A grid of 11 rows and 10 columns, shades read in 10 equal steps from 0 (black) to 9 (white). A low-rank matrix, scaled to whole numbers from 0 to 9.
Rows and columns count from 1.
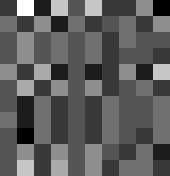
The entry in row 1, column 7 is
2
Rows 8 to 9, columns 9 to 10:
3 4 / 2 4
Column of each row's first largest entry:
2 3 2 2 10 2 3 1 3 2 2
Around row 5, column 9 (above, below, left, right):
3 4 5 7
